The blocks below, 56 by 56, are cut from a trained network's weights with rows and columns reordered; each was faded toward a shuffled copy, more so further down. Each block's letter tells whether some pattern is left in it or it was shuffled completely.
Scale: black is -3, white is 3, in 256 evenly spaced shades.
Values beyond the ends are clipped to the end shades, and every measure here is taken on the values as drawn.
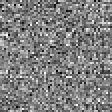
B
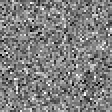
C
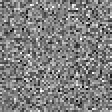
B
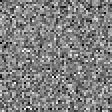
B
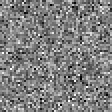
B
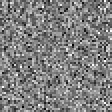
B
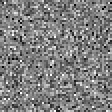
B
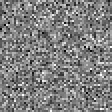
B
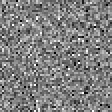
B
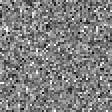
C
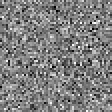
B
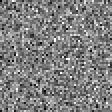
C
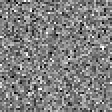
C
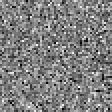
C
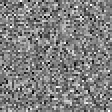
B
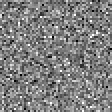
C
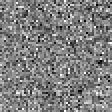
B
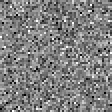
C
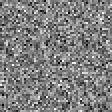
B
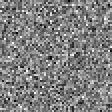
C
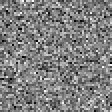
B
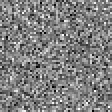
C
